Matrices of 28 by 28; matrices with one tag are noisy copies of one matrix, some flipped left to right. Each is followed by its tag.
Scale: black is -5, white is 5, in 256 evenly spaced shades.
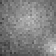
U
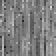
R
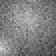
U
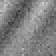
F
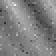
F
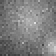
U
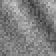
F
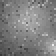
U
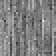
R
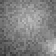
U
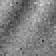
F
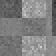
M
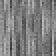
R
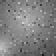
U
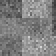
M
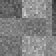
M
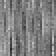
R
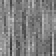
R
